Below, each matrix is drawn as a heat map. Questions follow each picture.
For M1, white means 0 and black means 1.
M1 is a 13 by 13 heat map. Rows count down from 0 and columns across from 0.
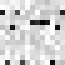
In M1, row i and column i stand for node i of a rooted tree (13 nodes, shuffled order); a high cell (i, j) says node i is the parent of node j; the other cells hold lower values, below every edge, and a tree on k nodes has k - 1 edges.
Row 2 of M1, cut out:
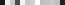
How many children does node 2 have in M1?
3
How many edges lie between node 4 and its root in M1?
3
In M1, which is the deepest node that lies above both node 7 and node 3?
2
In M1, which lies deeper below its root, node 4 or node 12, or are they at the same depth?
node 4
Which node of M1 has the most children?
4
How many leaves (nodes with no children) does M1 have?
9
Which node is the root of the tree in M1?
5
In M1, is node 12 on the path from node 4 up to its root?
yes
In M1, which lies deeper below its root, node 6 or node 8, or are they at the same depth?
the same depth
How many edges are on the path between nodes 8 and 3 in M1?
4
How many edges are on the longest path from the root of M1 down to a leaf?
4
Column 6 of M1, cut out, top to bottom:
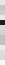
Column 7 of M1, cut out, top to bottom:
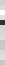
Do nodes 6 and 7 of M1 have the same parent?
yes
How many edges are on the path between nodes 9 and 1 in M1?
3
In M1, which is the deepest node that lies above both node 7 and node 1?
12
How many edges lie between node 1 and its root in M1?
3
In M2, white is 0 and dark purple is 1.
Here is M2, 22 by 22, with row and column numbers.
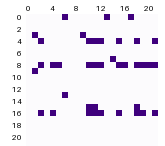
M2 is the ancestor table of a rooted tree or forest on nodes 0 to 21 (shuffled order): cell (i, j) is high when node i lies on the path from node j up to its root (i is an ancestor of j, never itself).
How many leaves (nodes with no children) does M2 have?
13
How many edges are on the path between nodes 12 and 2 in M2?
2
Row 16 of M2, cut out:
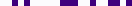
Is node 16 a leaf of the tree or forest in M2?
no
